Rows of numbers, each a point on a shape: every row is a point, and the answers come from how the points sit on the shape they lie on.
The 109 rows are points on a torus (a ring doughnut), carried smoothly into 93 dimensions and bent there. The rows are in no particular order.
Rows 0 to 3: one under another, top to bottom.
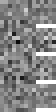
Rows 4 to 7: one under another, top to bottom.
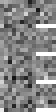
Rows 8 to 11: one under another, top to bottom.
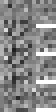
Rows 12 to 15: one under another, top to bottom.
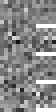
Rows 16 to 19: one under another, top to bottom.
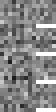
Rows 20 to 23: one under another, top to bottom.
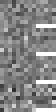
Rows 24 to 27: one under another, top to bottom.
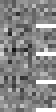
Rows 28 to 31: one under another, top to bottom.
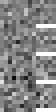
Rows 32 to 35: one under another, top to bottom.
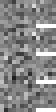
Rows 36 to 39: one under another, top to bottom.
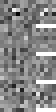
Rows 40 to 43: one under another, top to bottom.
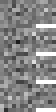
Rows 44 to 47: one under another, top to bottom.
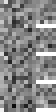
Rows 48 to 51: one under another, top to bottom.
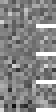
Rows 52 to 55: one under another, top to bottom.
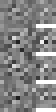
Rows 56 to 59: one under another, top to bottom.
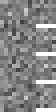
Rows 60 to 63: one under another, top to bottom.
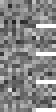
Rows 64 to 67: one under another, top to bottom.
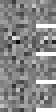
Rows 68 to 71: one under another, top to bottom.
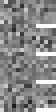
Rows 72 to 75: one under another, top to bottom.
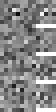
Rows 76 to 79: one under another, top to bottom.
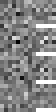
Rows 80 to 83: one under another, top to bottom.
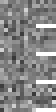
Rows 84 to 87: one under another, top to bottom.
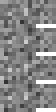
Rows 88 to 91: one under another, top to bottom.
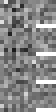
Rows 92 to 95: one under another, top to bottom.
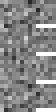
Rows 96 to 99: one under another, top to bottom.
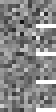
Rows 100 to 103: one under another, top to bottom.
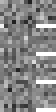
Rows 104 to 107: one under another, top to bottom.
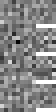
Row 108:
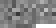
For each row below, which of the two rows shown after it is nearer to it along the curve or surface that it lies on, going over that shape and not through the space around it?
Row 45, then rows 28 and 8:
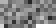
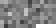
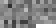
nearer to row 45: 28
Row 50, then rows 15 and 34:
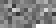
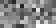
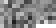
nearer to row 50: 15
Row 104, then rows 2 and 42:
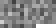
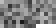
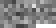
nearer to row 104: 42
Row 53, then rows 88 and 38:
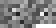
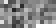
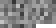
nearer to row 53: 38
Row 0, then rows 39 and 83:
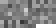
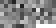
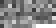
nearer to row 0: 39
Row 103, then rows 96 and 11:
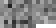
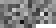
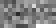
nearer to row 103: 96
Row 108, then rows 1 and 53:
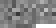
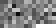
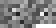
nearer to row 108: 53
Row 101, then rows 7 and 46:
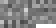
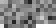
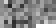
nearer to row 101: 46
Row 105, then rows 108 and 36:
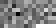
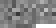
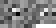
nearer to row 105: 36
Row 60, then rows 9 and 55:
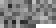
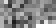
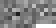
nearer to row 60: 9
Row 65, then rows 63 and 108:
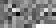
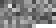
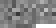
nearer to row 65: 63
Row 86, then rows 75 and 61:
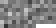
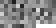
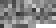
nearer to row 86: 75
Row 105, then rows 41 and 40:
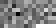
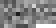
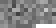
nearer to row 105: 41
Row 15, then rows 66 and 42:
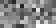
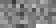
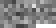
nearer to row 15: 42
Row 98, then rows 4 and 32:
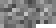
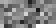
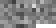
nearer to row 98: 4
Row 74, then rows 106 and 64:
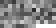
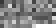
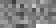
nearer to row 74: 106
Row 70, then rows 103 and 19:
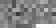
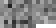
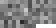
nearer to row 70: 19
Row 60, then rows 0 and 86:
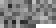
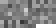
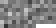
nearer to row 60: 0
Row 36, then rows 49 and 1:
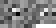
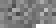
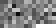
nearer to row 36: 1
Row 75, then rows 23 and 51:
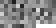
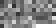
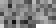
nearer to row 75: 23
